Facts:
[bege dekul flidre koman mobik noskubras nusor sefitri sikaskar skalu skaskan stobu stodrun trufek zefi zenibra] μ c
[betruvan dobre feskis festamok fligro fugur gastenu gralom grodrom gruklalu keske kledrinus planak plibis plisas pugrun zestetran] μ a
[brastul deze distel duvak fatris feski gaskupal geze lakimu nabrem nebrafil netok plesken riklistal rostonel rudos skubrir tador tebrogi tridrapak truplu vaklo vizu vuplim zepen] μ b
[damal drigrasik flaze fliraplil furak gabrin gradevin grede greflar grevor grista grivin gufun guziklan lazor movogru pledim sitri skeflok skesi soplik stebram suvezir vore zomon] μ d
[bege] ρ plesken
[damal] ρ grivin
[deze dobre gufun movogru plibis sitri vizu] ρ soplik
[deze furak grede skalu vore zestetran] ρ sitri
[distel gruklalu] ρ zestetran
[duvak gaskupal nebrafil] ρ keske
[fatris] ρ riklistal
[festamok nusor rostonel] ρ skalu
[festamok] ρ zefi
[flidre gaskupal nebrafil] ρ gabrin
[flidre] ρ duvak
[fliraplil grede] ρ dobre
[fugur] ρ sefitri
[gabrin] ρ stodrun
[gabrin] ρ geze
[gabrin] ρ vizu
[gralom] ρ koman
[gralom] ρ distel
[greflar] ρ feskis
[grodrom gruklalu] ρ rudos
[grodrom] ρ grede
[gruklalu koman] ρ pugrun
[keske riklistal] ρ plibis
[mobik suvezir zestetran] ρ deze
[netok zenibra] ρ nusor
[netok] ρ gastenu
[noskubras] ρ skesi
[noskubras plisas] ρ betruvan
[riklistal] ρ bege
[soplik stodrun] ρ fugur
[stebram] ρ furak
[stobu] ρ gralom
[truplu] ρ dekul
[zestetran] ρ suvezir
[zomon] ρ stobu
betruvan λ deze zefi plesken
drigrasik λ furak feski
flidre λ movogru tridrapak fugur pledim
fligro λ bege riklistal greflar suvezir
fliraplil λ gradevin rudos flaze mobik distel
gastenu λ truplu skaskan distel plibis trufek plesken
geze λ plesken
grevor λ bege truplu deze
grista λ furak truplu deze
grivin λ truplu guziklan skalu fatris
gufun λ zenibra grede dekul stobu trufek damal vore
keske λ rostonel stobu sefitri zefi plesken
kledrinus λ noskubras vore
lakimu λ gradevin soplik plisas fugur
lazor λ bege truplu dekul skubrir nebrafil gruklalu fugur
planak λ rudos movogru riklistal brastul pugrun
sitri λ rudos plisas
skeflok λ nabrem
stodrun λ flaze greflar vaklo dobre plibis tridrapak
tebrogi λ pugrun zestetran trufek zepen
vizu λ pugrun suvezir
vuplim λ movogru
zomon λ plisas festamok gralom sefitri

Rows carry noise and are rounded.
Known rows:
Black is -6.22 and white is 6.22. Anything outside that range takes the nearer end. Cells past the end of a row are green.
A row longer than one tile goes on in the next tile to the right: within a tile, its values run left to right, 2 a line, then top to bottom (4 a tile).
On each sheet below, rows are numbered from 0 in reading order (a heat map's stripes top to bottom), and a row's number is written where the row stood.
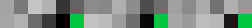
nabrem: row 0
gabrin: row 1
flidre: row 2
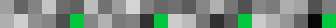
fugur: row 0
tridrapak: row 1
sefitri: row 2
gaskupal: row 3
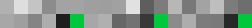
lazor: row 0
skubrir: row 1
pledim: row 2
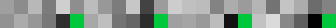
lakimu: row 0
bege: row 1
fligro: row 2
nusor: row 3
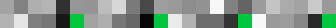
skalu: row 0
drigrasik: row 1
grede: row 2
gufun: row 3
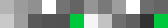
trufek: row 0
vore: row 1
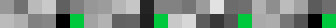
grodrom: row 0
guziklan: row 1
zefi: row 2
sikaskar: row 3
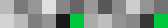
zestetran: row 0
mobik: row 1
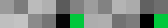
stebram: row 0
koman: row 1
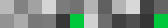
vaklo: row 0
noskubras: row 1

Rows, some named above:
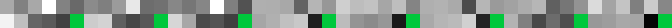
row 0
zenibra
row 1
zefi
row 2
stobu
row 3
stodrun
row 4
tebrogi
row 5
stodrun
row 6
betruvan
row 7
planak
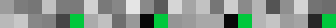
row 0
plibis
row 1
pugrun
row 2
planak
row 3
movogru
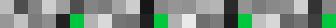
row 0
rudos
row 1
furak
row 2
skalu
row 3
deze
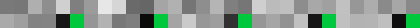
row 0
zomon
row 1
grivin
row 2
dobre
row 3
fligro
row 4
vizu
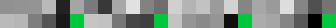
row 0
fatris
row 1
festamok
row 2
tebrogi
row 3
skeflok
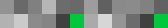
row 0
fugur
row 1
soplik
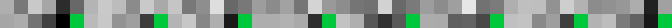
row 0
nabrem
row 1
gastenu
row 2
suvezir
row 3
fliraplil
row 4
plesken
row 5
skaskan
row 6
gastenu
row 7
fatris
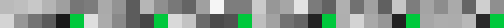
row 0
kledrinus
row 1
keske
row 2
rostonel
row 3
zepen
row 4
sitri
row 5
fliraplil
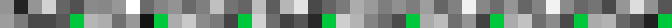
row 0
plisas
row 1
gruklalu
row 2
fugur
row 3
noskubras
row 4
geze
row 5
distel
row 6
distel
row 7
gralom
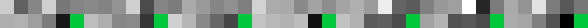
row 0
riklistal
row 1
nebrafil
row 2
geze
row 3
vizu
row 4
dekul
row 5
truplu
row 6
skeflok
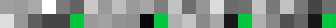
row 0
damal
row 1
vuplim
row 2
suvezir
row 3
skesi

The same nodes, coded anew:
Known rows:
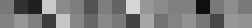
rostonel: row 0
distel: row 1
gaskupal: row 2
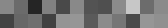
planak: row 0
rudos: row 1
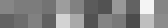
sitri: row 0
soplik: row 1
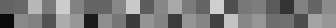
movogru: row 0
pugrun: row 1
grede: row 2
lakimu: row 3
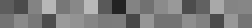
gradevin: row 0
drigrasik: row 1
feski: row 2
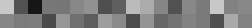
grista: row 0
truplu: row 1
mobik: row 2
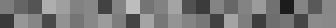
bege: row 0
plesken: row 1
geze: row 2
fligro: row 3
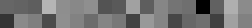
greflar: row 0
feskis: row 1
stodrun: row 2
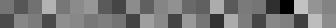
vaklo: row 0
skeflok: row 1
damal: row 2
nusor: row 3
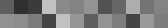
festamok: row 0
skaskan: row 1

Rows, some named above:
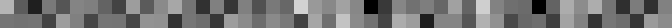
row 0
gastenu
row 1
vuplim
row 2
tebrogi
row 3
distel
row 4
keske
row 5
dobre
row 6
stodrun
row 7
tebrogi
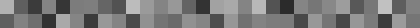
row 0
kledrinus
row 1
bege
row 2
fatris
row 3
drigrasik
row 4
dekul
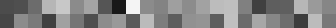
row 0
fugur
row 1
skalu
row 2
deze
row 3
gralom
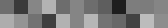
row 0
sefitri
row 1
zomon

